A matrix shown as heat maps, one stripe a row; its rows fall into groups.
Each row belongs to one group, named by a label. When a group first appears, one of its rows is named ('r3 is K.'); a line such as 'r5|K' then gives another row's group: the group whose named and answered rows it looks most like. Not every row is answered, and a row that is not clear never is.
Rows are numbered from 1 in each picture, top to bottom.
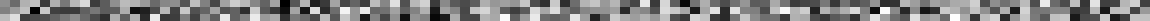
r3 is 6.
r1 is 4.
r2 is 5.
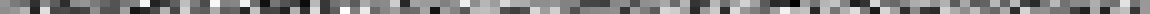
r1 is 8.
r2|5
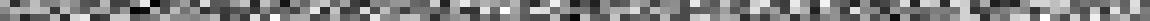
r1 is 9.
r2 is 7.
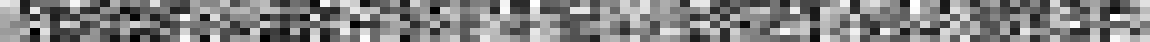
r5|5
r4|9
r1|6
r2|6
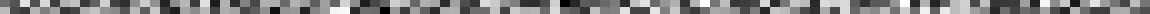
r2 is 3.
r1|9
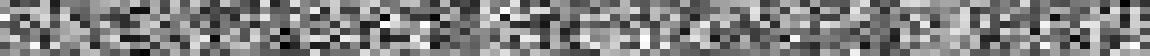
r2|7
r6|6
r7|4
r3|3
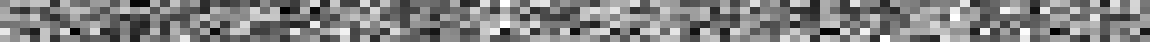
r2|4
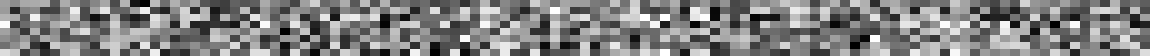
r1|7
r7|4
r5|4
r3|6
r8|6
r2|9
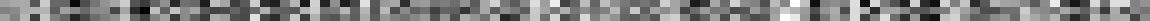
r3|5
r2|7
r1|5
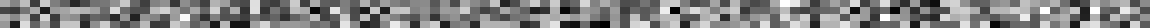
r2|4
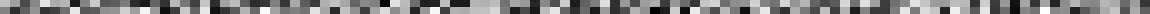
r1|3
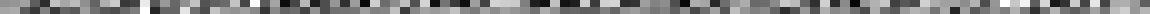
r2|8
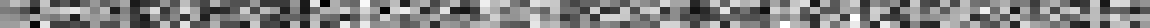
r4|5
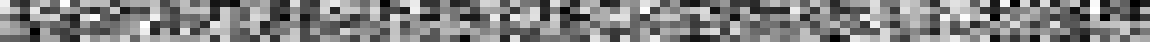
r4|8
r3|3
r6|3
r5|5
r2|6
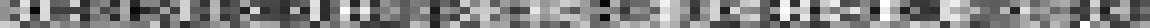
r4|6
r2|5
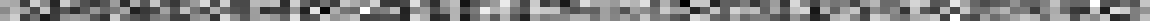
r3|6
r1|6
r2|5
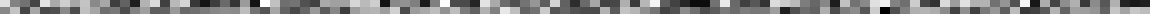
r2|8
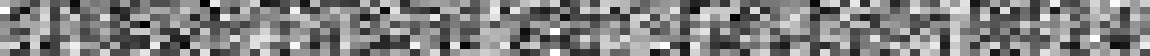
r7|6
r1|8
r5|9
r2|3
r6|6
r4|7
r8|9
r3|9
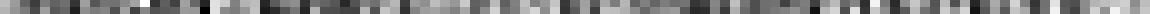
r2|8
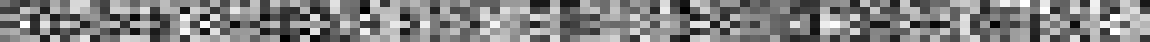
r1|4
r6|4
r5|8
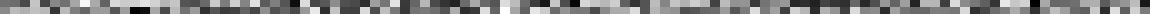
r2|7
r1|4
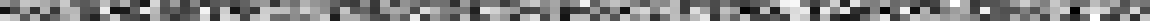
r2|9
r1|7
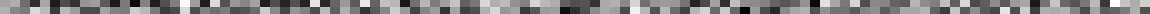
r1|8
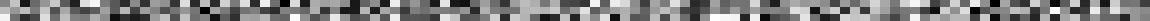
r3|3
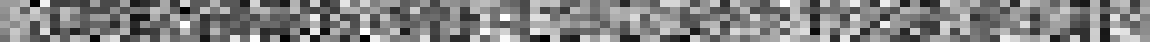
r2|6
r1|5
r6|4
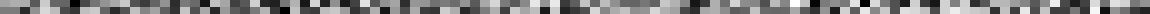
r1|5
